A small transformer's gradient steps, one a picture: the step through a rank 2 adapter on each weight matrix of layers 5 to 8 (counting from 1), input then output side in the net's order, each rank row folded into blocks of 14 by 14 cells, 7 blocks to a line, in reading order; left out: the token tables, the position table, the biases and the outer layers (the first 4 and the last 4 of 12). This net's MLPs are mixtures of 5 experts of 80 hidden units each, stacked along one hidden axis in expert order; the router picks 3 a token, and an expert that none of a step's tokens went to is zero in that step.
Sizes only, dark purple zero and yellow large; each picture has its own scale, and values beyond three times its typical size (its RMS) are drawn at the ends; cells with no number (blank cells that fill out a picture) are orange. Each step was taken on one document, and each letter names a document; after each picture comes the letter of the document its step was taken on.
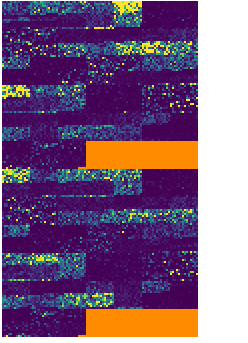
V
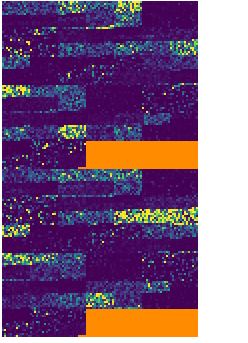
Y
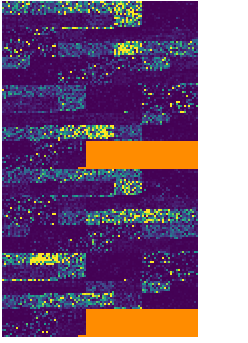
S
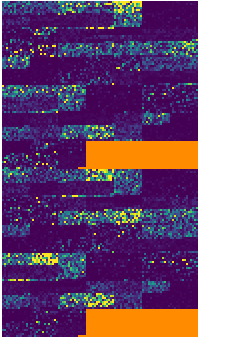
S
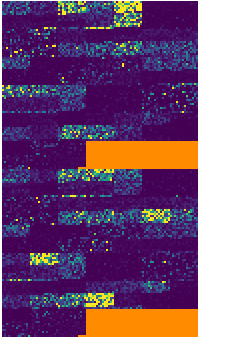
S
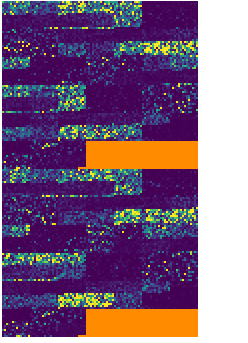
V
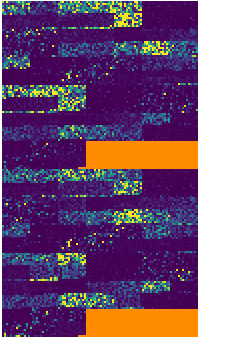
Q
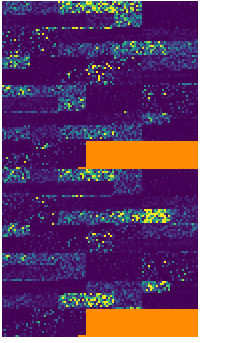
Y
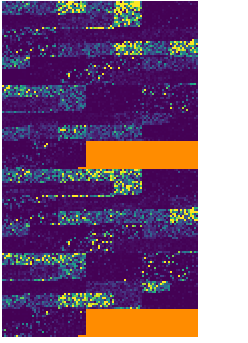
Y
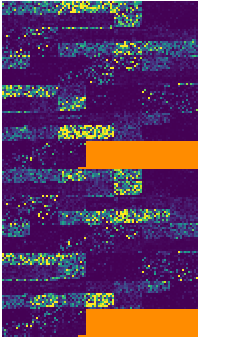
Q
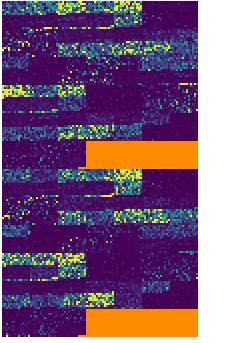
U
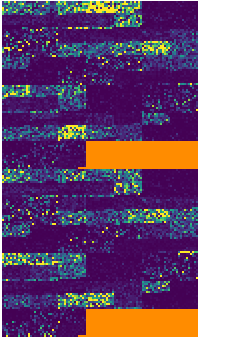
U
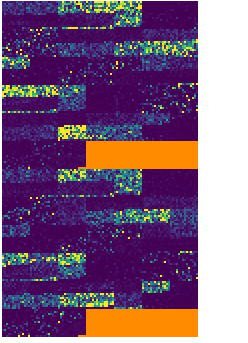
U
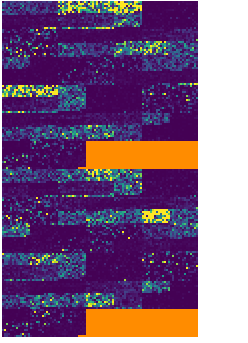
V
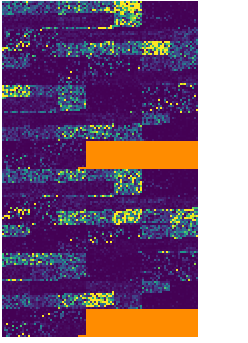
U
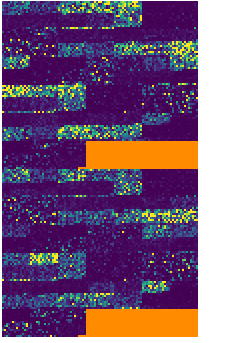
V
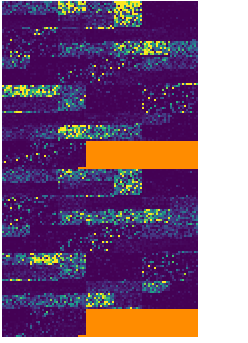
S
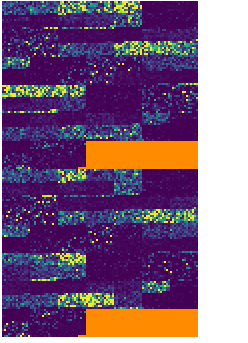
V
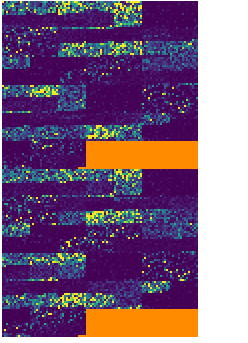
Q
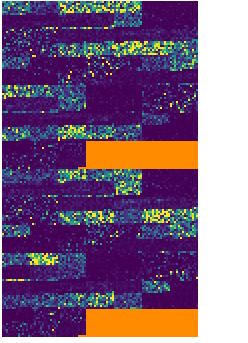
U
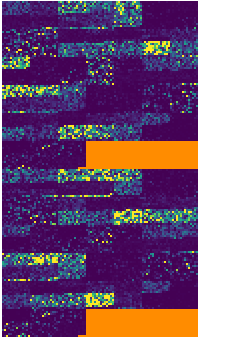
V
